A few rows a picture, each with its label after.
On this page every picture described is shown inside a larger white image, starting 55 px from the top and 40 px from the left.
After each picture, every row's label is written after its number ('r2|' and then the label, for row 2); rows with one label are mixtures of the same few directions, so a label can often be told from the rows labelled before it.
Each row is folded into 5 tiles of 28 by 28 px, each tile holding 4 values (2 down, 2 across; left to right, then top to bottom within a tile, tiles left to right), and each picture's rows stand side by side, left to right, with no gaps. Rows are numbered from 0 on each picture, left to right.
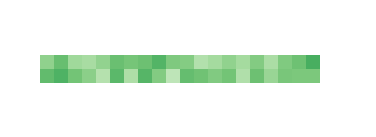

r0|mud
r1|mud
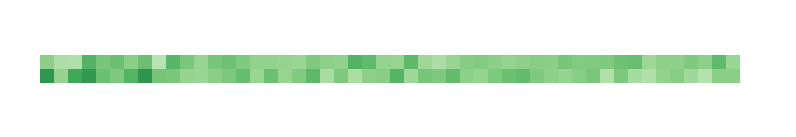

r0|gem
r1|mud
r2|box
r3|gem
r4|gem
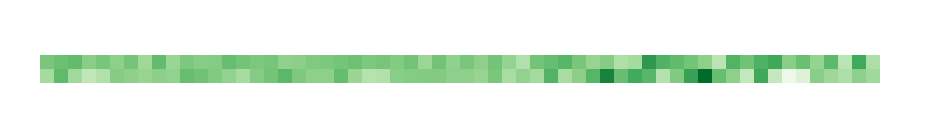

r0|gem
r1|gem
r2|gem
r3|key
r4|gem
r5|gem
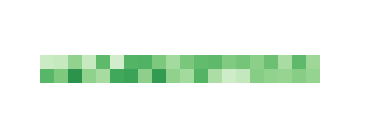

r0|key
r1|gem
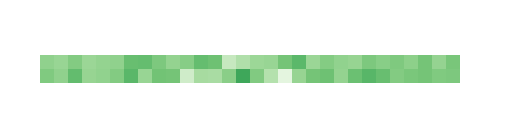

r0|key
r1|gem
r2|gem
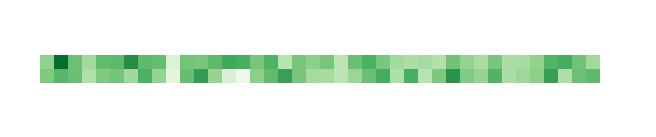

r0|mud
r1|gem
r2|mud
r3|key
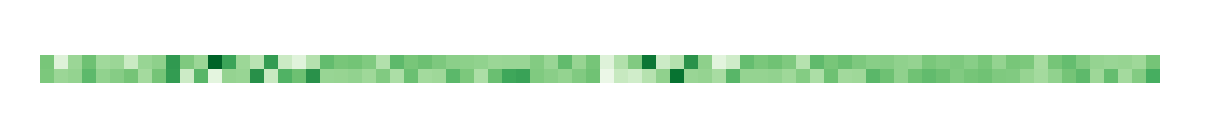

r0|mud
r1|box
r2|key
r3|gem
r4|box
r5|key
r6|gem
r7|mud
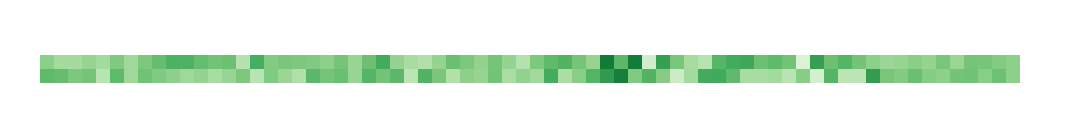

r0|mud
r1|key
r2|key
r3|key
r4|box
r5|key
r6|key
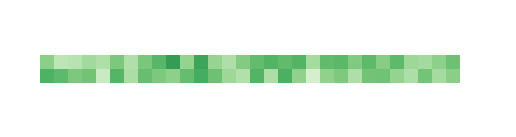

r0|mud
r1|mud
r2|key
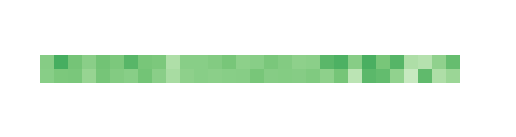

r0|mud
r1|box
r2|key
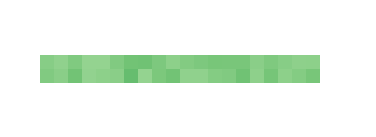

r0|key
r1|mud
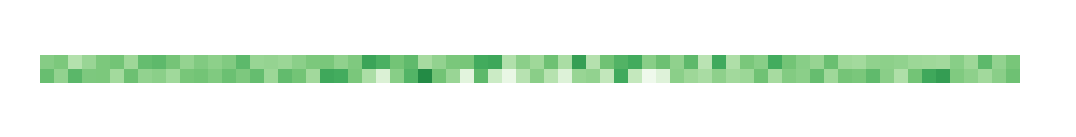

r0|box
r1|key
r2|gem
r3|gem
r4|gem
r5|box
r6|gem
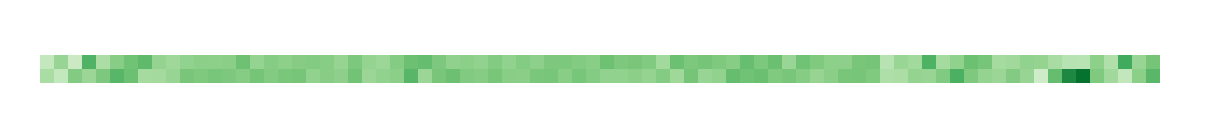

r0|box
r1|key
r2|key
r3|key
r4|key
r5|box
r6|box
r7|gem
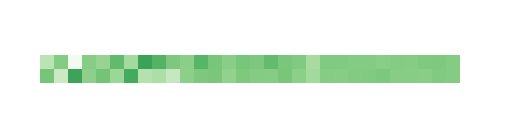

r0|box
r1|mud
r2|gem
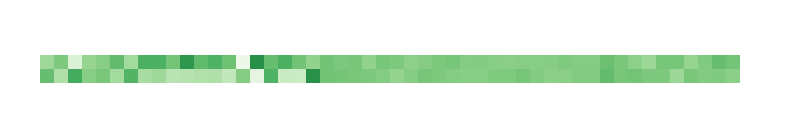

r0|box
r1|key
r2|box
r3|gem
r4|box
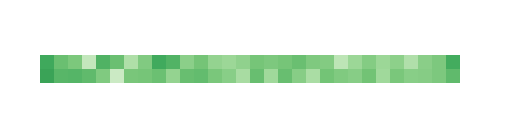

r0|box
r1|mud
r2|mud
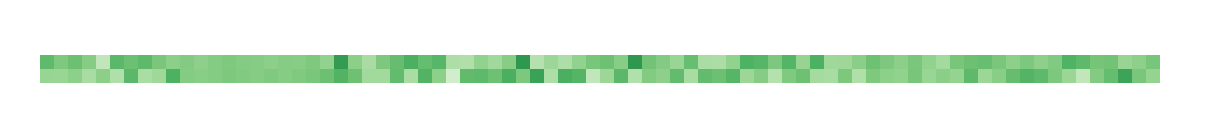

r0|key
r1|mud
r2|mud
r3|key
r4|box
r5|key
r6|key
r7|gem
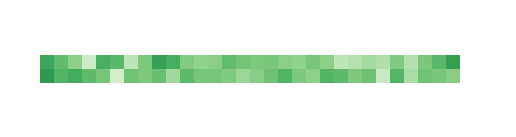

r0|box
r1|gem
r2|mud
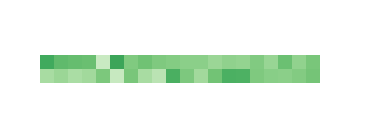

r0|key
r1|gem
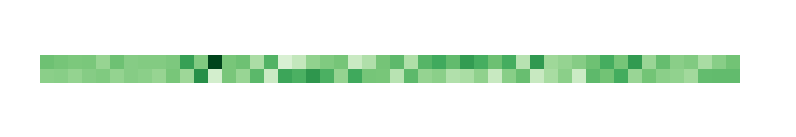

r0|key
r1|box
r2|box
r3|key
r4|box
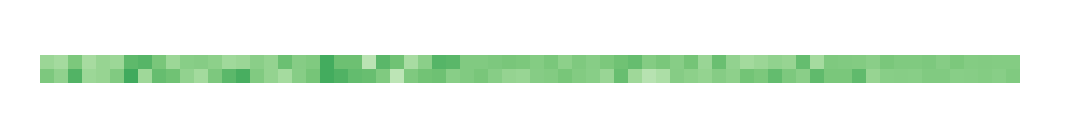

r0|key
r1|gem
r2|box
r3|gem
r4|gem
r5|key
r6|key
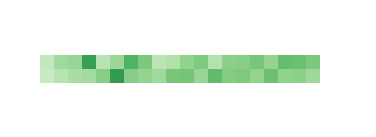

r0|box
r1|box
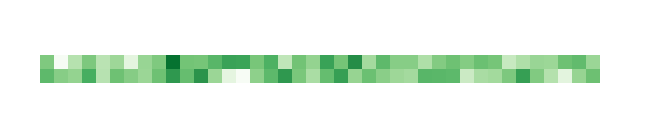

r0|mud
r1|gem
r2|box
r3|gem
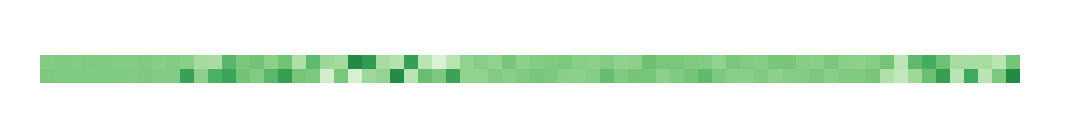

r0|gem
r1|gem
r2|box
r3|box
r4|gem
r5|box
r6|mud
